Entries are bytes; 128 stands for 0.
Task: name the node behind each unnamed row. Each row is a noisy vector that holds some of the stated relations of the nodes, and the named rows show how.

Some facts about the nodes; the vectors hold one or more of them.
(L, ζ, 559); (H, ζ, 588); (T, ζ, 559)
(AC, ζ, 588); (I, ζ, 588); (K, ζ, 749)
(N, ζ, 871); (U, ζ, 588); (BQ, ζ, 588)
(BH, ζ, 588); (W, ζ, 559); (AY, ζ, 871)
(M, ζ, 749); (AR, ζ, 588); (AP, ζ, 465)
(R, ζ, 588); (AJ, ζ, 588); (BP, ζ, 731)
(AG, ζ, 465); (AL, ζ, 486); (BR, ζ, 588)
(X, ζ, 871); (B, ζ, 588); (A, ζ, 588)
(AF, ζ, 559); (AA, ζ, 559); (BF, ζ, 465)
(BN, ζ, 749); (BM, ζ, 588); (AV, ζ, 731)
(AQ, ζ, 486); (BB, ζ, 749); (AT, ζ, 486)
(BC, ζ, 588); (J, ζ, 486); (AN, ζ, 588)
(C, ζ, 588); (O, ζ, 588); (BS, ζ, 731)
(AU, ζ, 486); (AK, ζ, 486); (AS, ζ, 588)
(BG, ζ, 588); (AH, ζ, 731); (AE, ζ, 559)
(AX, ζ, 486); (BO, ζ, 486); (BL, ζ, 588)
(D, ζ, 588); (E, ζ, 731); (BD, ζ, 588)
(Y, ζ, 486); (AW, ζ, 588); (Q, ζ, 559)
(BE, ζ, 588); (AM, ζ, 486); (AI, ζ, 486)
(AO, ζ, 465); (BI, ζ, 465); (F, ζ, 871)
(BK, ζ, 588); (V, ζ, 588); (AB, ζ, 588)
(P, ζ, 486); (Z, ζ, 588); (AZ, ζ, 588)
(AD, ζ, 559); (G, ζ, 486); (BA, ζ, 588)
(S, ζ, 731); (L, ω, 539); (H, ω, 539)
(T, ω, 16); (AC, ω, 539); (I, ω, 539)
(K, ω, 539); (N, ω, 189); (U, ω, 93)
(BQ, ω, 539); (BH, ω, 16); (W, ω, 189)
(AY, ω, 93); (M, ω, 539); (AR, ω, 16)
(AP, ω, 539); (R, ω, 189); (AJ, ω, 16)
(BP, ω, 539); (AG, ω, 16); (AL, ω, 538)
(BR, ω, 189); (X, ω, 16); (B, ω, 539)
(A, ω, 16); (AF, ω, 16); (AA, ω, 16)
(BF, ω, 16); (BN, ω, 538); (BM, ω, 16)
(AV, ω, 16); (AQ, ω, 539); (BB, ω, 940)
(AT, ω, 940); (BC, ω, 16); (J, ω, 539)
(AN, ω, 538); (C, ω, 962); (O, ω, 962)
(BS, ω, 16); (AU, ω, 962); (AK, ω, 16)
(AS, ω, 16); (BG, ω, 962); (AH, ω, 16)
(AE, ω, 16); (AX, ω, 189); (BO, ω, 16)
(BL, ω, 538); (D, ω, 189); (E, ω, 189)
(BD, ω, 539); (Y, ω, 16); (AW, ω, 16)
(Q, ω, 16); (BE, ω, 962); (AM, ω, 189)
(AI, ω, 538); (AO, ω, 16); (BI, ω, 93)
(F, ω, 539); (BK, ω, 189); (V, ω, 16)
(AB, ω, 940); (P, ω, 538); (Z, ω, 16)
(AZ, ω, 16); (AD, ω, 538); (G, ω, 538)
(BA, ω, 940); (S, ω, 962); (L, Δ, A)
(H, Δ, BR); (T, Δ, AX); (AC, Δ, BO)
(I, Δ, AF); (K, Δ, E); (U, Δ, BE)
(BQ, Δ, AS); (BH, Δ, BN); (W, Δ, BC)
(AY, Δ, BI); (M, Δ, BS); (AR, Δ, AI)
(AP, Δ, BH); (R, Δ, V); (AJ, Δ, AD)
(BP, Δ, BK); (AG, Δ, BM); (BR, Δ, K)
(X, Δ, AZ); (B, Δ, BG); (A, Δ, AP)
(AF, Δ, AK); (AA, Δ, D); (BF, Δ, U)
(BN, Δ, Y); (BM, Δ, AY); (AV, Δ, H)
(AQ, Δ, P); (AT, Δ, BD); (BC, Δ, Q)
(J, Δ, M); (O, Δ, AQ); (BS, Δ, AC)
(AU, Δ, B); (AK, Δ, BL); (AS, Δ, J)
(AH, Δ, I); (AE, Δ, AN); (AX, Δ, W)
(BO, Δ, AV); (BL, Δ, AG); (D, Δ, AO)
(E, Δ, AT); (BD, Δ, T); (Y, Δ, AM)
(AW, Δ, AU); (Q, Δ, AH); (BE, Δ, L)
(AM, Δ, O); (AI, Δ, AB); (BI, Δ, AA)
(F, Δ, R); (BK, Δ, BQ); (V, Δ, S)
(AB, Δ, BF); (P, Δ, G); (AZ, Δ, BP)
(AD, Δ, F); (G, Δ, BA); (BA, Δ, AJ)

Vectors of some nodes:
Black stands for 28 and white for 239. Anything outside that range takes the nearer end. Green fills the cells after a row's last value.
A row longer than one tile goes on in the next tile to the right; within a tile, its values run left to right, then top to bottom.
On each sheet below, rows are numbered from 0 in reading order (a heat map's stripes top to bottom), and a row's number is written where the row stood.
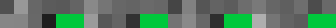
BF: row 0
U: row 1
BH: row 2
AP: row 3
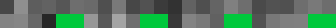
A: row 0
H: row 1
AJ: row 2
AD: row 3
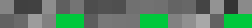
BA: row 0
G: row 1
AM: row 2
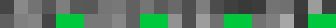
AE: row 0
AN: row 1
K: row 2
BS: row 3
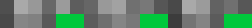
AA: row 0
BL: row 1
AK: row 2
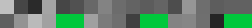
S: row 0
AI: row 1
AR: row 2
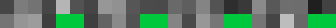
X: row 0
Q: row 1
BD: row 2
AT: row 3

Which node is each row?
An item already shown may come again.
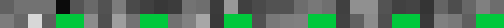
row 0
E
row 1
K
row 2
BS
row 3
AD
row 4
BC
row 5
AJ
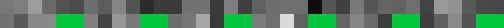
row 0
I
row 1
BD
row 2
BO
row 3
E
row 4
Y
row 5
Q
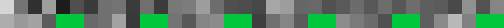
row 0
BE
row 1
AV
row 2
I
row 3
AF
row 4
BN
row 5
R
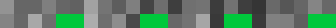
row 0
BB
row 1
AB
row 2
AV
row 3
V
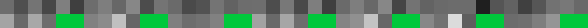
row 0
AC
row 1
N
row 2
AQ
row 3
AC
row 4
N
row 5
BR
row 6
F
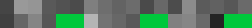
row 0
AH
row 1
L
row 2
A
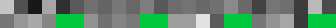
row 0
O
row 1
B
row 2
BK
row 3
AS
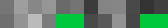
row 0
D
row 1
T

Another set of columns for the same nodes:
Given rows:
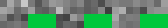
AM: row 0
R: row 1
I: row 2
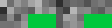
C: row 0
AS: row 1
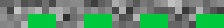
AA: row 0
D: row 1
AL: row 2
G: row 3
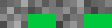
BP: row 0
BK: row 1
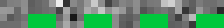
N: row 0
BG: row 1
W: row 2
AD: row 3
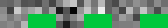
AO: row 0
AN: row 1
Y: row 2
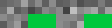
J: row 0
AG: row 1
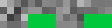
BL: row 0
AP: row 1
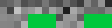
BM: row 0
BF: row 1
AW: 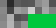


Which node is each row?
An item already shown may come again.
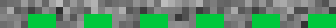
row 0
AC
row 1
C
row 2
K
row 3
U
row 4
AC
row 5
BA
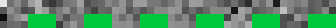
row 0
S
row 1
BK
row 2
L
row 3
L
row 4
AR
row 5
R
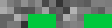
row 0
F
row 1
BS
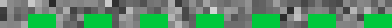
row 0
BE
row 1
AT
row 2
AS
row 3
B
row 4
N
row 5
V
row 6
BH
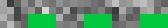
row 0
B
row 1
BB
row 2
O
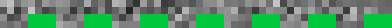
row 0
BN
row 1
AB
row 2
AI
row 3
T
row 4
BD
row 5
A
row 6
AJ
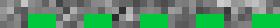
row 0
AQ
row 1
T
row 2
V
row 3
E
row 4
O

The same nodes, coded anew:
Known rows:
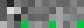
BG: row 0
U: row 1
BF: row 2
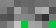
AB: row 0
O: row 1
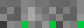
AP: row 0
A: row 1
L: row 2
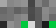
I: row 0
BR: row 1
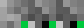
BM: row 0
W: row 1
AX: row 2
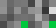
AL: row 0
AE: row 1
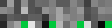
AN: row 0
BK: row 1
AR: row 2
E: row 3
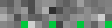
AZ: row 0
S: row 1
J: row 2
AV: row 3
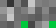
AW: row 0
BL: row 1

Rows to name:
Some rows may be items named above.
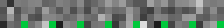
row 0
B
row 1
AB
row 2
AQ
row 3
H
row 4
AT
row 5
R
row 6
F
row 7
BL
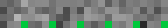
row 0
AC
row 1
AJ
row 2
AD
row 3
T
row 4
AS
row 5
AQ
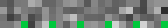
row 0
AI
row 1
BB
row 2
V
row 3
U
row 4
C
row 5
S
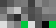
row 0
BE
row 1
E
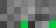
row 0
BD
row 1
BN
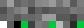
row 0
D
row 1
F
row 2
AM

